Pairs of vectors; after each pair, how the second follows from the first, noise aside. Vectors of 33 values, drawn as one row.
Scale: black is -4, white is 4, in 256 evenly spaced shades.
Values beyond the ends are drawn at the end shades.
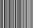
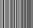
negated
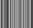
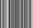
negated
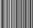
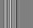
partly zeroed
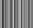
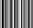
scaled up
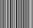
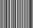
negated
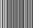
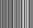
wrapped around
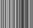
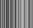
negated
